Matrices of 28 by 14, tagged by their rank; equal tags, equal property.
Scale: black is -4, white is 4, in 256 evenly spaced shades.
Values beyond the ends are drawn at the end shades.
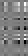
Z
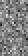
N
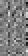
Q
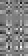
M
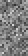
N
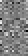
Q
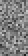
N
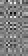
M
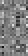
Q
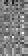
Q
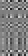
Z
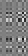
Z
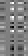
Z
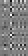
M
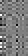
M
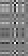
Z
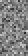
N
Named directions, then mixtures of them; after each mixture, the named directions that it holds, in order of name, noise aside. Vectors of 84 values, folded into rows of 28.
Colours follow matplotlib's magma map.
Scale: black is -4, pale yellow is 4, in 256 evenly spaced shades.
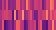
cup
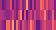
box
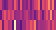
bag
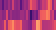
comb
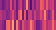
box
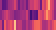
bag, comb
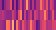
box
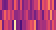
bag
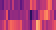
comb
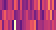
bag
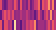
bag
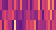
bag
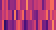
cup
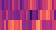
comb
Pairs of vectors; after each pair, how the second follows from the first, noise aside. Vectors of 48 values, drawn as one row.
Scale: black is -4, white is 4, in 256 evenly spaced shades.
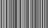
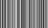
negated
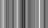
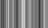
negated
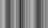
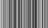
shuffled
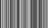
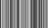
copied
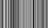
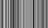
copied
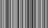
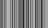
shuffled
